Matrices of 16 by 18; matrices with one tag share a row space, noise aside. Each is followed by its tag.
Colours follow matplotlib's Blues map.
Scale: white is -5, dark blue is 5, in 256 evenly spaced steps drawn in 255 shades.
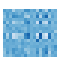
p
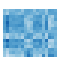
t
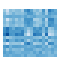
t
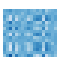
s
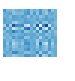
p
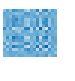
p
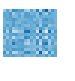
p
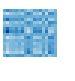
t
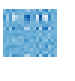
p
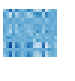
s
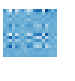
s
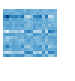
t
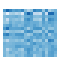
t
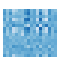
p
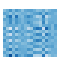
s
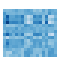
t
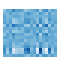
p
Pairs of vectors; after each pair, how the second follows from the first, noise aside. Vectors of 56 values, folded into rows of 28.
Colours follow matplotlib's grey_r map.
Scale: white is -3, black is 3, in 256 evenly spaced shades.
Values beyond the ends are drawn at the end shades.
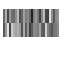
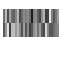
copied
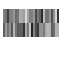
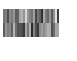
copied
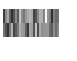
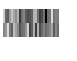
negated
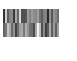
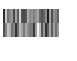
copied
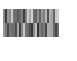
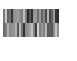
negated
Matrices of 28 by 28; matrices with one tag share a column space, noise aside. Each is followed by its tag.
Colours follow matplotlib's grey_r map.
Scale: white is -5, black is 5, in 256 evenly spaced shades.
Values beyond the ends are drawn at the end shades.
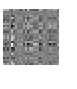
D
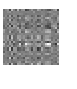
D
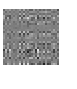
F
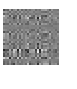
F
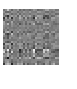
F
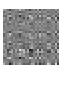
F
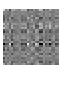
D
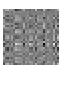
D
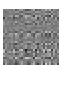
F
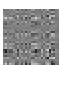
F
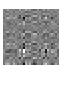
F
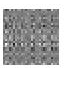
D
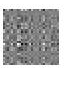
D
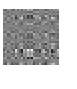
F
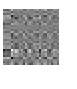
F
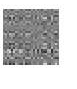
F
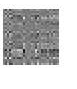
F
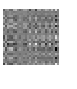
D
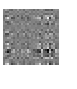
F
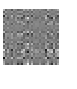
F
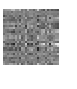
D
